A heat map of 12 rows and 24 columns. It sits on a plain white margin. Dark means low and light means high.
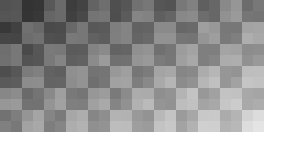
The values follow a bell shape. The halves do not mirror each other. The ninth with the lowest average is the top left. Values rise toward the bottom right.
